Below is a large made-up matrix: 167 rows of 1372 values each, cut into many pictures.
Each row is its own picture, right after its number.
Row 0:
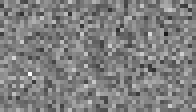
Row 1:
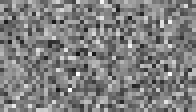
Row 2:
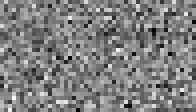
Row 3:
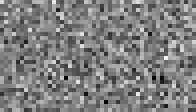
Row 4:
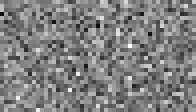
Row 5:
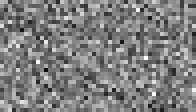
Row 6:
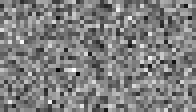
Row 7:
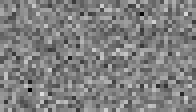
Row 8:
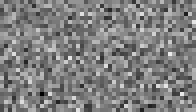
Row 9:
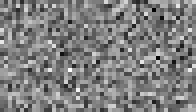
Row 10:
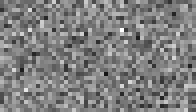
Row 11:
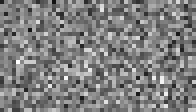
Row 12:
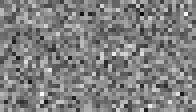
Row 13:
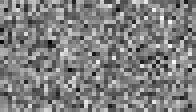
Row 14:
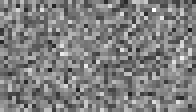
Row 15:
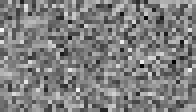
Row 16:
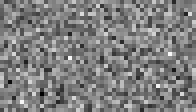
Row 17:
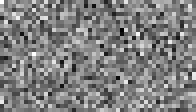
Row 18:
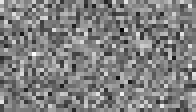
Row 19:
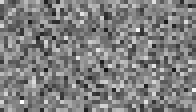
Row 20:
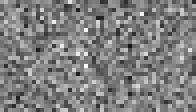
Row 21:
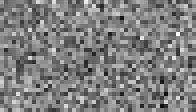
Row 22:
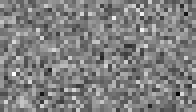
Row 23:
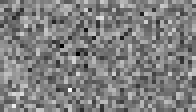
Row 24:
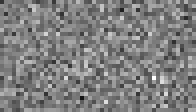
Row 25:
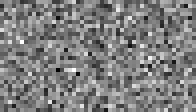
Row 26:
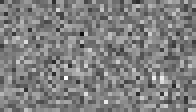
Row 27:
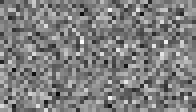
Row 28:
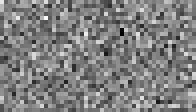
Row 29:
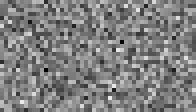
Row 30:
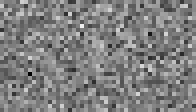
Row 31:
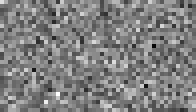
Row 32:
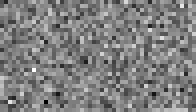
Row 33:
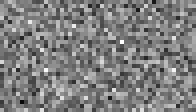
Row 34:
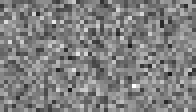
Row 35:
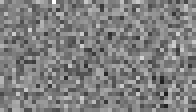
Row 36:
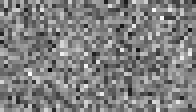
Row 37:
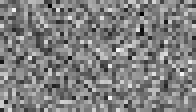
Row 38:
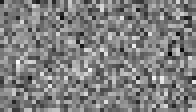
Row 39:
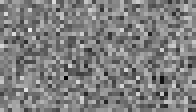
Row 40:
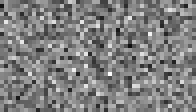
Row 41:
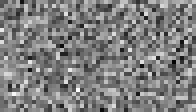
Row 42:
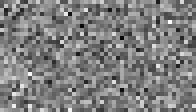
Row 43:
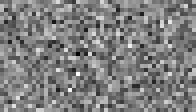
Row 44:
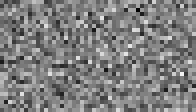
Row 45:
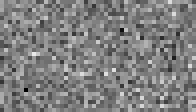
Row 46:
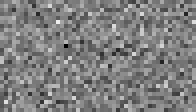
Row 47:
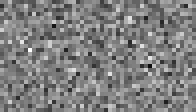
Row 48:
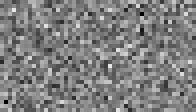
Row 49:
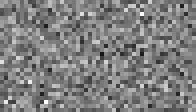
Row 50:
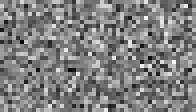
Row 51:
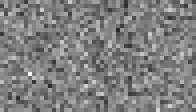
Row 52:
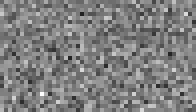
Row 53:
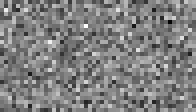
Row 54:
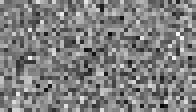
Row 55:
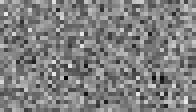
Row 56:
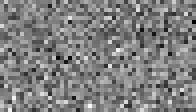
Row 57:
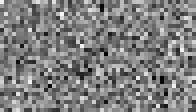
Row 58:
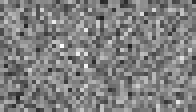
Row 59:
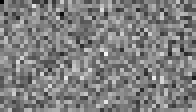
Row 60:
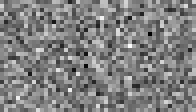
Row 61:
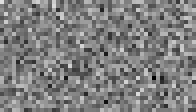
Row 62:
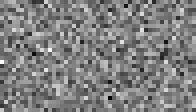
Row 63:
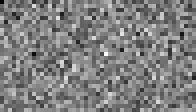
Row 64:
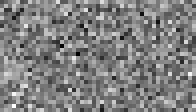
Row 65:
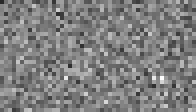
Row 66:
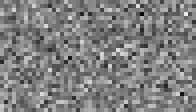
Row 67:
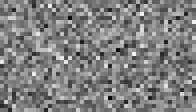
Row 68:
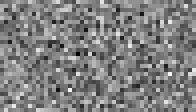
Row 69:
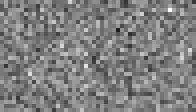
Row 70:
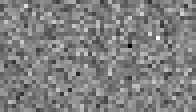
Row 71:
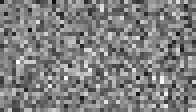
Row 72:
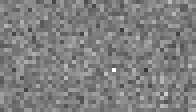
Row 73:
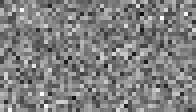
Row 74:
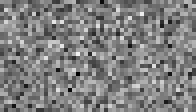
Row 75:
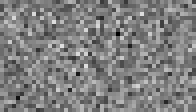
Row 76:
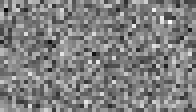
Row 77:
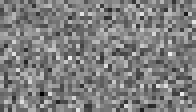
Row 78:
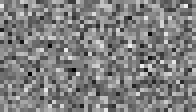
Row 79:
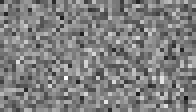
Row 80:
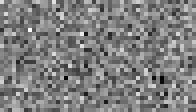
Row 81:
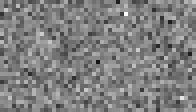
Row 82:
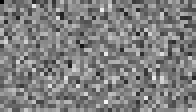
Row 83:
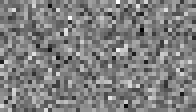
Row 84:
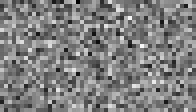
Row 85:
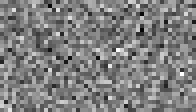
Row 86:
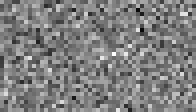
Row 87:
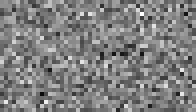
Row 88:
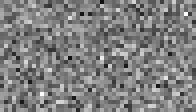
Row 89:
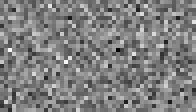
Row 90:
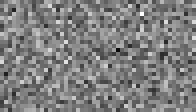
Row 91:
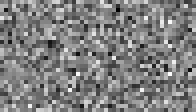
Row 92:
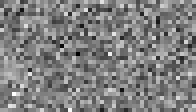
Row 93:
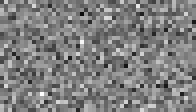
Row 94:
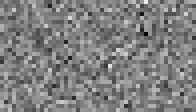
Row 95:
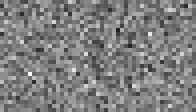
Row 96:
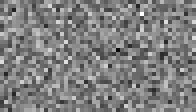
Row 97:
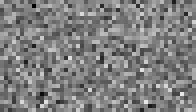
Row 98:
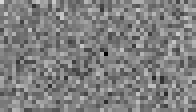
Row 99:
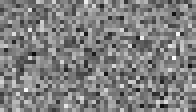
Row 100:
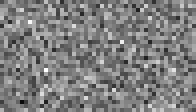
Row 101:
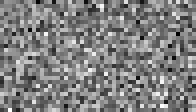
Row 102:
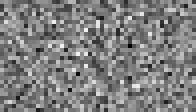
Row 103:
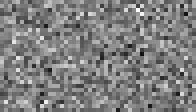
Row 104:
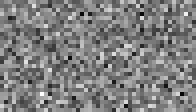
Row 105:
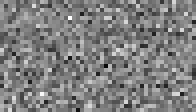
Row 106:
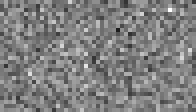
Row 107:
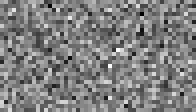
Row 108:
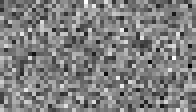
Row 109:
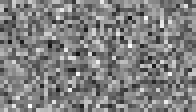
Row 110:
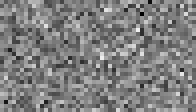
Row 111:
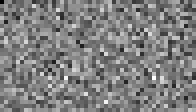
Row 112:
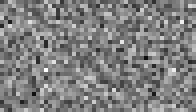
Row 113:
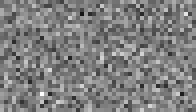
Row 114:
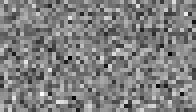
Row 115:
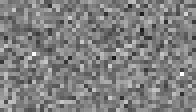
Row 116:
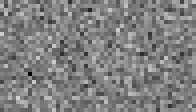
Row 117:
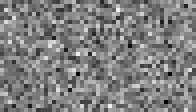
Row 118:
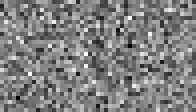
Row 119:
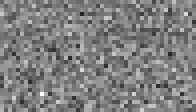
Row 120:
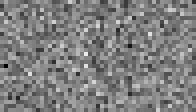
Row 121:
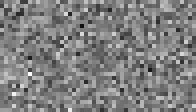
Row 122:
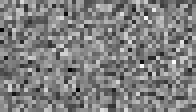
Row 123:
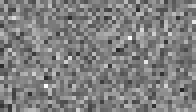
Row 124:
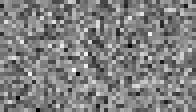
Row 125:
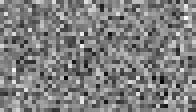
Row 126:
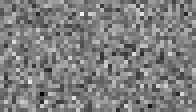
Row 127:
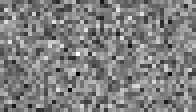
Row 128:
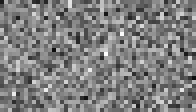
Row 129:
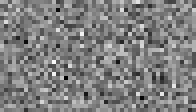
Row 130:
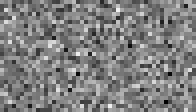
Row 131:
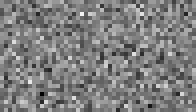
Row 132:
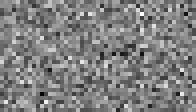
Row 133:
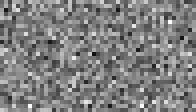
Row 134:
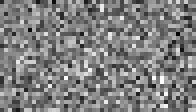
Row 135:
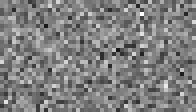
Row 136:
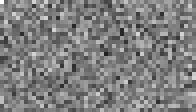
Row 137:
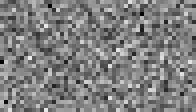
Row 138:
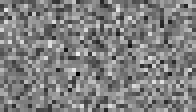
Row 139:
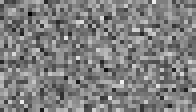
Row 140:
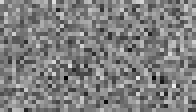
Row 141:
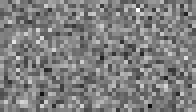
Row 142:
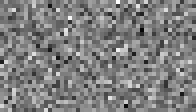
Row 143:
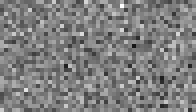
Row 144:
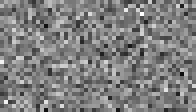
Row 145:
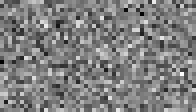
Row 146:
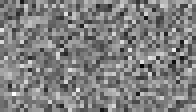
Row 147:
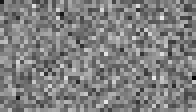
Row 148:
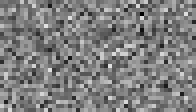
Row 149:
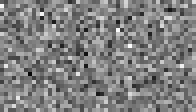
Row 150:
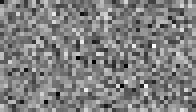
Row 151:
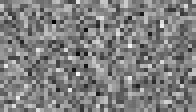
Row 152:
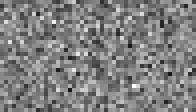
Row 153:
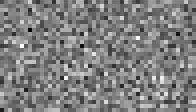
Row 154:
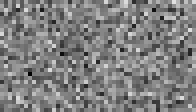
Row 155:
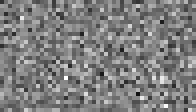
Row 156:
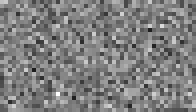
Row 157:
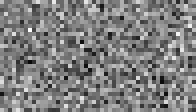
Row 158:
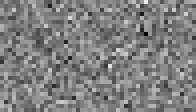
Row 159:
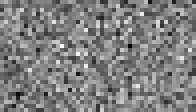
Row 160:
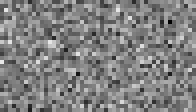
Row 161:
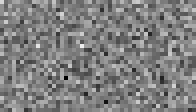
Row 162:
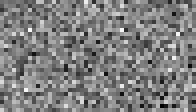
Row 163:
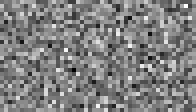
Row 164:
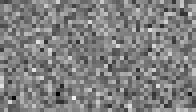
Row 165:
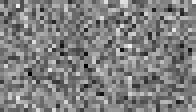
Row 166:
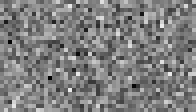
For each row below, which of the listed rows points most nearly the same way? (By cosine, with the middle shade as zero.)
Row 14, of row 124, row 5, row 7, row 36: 36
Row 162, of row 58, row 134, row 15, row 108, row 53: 108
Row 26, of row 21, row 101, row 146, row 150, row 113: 101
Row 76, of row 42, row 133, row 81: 133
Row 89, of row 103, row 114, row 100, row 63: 100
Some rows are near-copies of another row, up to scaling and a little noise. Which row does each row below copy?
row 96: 90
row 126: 131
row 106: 69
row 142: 83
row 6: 25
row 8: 77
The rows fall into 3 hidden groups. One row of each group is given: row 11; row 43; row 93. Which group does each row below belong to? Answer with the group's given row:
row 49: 93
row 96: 93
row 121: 43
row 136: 11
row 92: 43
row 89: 93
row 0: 43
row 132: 93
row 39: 11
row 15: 43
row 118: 43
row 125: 11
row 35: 11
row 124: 43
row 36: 43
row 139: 93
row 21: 11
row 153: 11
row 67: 93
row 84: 43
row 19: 93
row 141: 93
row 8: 93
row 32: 93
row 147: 11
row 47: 43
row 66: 93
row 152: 43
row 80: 11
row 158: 93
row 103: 93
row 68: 43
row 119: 93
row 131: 93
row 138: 43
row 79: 11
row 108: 11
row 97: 93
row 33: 93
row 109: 43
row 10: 11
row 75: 43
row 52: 93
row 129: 11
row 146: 43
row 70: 43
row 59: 11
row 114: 93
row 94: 93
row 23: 43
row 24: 11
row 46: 93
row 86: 93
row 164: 93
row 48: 93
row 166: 43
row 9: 43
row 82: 11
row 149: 43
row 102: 43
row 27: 93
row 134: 11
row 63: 11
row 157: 11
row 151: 43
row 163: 43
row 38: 11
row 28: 11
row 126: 93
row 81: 43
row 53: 43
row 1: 43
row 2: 93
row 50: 43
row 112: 93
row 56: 93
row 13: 43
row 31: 93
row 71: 11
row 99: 11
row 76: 43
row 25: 43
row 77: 93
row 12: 93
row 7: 93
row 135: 93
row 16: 93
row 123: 93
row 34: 43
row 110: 93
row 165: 43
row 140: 11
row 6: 43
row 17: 11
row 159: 43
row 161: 11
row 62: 93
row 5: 93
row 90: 93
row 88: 93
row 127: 43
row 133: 43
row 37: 93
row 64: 43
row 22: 93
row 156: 93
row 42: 43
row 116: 43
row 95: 43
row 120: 43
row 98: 11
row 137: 93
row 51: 43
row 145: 93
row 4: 43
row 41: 43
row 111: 11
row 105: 93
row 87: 93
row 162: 11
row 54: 11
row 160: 43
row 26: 11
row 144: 93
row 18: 11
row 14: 43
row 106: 43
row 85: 93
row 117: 43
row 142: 93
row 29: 93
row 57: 11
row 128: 11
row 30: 43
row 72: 11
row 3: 11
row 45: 11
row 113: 93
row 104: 93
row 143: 11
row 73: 93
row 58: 43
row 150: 93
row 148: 93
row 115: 93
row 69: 43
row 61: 11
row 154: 43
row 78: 43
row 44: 93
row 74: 43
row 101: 11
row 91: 43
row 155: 11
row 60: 43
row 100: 93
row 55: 11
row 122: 43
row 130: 43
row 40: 43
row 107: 93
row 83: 93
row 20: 43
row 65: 11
